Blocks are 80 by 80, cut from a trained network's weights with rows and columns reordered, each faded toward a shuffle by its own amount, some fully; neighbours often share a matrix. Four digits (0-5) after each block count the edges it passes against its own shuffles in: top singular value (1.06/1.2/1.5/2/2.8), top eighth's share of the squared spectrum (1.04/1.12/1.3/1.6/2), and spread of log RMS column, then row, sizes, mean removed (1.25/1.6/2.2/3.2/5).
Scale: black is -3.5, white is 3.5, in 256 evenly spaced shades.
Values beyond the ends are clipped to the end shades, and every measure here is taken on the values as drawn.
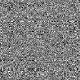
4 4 2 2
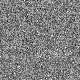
0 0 0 0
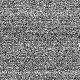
3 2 0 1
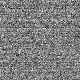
2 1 0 0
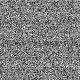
2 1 0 0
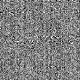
3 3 0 2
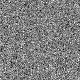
1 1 0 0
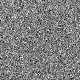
0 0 0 0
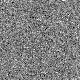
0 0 0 0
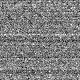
3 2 0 1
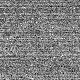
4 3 0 1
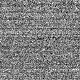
3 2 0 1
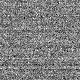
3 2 0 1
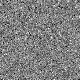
1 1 0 0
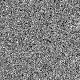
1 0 0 0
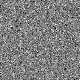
0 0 0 0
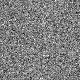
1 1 0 0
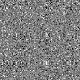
4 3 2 2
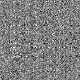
3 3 1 2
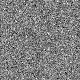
0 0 0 0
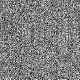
3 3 1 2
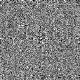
3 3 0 2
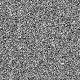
2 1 0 0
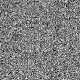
3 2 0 1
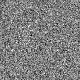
2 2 0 1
